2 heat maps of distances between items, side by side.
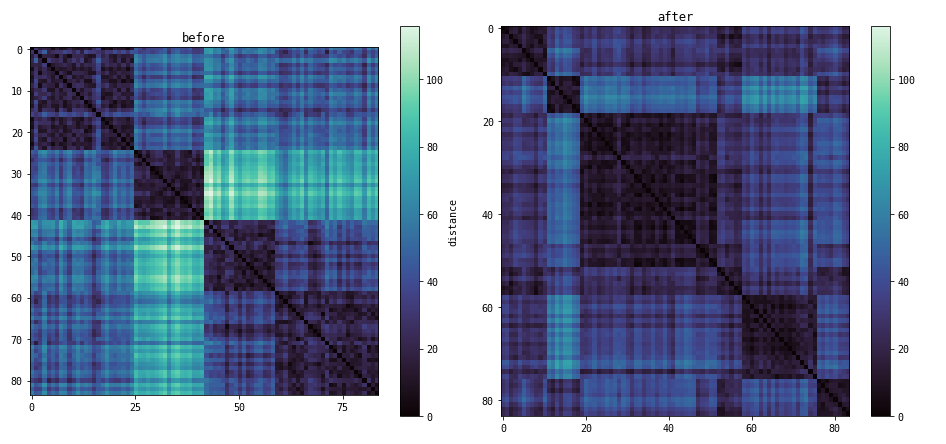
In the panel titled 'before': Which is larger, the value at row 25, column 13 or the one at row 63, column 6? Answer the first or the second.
the first
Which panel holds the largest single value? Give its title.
before
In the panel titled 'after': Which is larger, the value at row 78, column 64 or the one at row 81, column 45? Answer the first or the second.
the second
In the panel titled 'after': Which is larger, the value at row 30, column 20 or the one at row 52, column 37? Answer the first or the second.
the second
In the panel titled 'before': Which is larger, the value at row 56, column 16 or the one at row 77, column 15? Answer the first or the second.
the first
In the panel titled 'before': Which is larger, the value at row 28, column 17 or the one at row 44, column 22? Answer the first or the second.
the second
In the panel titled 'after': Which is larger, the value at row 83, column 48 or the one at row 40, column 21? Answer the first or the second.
the first
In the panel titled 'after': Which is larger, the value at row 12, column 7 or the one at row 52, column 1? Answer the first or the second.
the first
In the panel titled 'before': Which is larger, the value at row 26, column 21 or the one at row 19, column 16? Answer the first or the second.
the first
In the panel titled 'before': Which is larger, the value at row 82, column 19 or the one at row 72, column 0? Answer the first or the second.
the second
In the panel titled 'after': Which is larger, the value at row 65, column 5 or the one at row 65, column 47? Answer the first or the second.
the second
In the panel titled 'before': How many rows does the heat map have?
84
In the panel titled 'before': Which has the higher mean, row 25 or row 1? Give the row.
25
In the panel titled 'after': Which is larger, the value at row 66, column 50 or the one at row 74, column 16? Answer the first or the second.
the second
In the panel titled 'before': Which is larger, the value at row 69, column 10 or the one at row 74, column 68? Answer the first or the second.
the first
